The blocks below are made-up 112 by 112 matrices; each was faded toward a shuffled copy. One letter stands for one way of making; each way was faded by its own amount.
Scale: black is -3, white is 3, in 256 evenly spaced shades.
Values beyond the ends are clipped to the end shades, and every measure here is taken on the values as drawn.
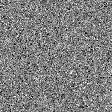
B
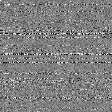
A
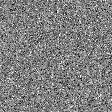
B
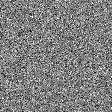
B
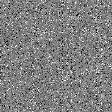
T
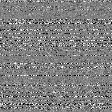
A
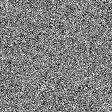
B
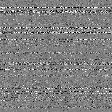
A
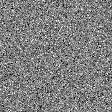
B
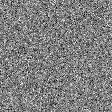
B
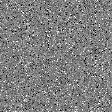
T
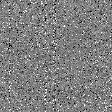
T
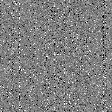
T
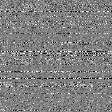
A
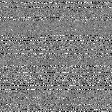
A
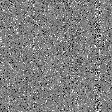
T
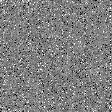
T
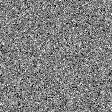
B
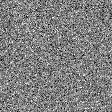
B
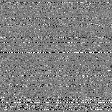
A
